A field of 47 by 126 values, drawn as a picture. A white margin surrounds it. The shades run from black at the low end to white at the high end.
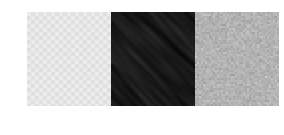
It is made of 1 by 3 panels. Panel 1,1: very high, checkered, faint in contrast. Panel 1,2: very low, slanting down to the right, faint in contrast. Panel 1,3: high, fine-grained, faint in contrast.
